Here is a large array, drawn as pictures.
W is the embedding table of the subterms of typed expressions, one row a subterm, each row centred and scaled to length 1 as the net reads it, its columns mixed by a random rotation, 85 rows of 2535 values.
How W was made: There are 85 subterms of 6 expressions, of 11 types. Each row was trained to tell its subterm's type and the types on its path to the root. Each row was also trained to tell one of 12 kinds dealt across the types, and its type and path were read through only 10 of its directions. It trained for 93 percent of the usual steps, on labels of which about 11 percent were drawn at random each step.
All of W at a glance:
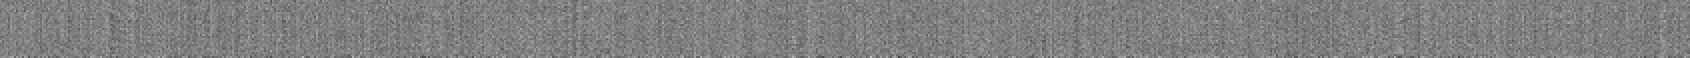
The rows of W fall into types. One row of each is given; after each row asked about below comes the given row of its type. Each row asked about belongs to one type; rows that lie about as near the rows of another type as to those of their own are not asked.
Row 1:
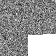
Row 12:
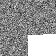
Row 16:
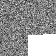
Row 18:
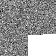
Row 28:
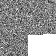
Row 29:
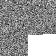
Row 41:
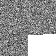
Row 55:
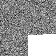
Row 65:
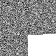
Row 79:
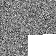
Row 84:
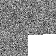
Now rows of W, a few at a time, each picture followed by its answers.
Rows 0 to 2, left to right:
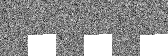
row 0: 84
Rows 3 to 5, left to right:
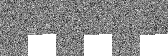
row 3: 65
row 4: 29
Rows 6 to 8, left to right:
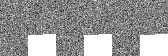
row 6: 18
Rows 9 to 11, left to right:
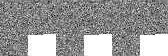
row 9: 12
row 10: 12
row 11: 79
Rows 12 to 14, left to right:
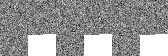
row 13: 16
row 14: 79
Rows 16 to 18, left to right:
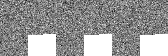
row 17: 65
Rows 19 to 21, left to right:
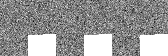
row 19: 55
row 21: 29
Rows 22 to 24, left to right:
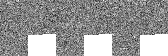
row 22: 84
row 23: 79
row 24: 18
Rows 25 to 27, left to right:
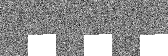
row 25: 29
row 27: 1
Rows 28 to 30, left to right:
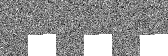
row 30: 12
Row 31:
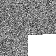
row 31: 12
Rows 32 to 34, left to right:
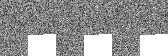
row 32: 16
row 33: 65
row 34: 84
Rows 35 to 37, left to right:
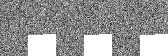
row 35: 84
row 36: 18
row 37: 29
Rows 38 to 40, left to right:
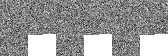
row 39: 12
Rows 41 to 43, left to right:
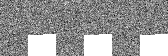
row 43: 65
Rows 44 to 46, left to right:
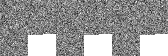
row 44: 84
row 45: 55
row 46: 16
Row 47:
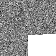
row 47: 18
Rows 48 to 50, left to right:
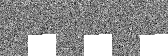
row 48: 41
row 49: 18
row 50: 16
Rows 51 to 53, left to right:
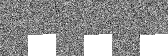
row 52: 18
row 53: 1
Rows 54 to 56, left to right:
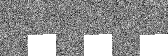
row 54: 84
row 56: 84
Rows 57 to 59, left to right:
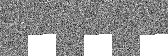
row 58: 18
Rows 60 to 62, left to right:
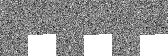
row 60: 29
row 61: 12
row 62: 55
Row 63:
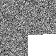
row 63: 55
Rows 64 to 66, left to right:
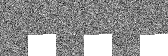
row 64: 55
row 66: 65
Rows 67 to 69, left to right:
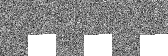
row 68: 41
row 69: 55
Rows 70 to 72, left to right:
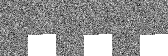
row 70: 1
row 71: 16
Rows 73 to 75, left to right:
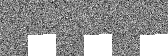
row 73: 28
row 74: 16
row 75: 65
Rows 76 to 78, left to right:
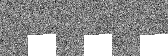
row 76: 16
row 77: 79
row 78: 65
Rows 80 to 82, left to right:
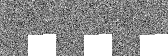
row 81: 29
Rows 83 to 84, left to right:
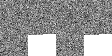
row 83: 55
